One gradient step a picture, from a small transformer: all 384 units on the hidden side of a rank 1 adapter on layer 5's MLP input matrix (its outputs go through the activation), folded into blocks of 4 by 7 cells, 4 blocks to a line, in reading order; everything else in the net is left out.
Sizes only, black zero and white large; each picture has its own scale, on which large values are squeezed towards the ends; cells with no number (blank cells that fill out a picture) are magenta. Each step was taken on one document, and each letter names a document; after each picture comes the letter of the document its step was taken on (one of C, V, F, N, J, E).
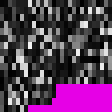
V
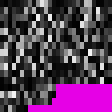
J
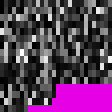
J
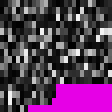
V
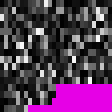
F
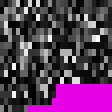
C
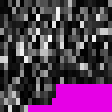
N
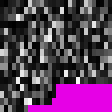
J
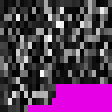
J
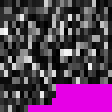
F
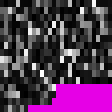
F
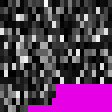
J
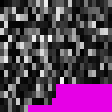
N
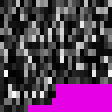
N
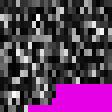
C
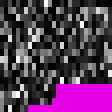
V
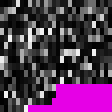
F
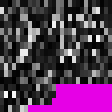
F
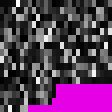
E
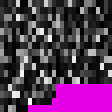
J
